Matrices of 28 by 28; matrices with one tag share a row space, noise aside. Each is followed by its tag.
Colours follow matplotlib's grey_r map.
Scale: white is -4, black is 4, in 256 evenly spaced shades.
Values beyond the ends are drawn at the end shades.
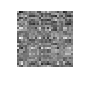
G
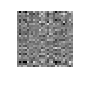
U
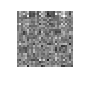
U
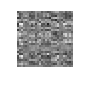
G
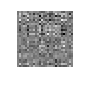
U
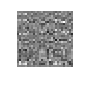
U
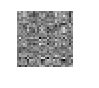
U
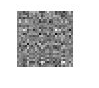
U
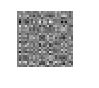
U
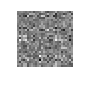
U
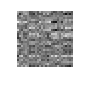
G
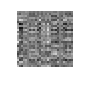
G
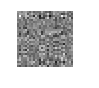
U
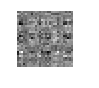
G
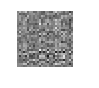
U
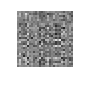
U
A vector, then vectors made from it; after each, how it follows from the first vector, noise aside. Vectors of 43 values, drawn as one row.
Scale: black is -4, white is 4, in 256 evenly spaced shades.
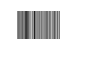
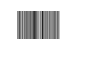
wrapped around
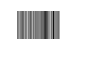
wrapped around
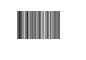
wrapped around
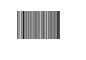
wrapped around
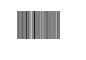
partly zeroed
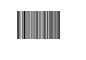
wrapped around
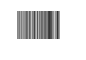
wrapped around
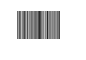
wrapped around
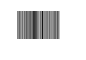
wrapped around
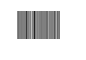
partly zeroed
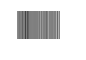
partly zeroed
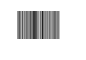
wrapped around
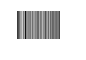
wrapped around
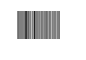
partly zeroed
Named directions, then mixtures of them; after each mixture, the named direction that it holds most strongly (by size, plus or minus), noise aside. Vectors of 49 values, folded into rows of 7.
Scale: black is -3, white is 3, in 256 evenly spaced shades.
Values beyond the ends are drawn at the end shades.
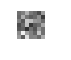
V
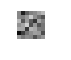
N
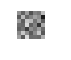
V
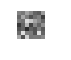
V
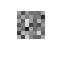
V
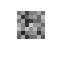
V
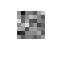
N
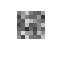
V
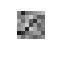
N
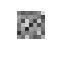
N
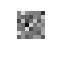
N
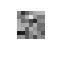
N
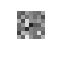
V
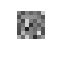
V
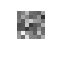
V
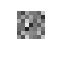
V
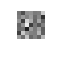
V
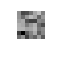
V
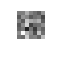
V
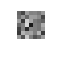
V
